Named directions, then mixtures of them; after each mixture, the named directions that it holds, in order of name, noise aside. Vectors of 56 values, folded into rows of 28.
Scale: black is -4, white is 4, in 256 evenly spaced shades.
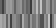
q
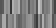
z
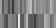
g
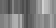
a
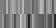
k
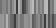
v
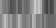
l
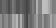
a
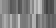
l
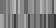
k, v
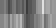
a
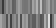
g, q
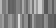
g, k, l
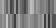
l, q, v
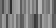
g, z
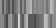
g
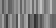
g, k, z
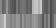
l, q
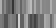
g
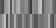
q, z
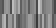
z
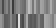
g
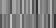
k, q, z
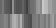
a
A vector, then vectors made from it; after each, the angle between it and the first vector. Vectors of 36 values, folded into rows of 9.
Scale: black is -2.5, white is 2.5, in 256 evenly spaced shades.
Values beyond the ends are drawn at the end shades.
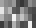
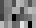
nearly opposite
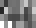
partly opposed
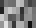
partly opposed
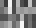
orthogonal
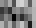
nearly opposite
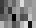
nearly opposite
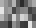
nearly parallel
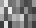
partly aligned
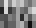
partly opposed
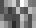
partly opposed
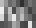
nearly parallel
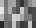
nearly parallel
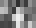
partly aligned
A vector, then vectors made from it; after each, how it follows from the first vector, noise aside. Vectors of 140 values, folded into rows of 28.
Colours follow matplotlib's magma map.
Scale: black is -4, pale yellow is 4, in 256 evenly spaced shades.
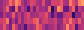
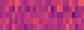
shrunk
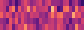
negated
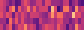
negated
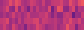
shrunk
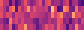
negated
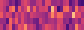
negated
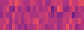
shrunk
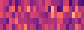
negated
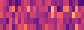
negated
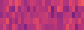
shrunk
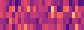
negated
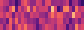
negated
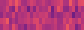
shrunk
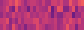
shrunk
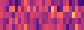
negated
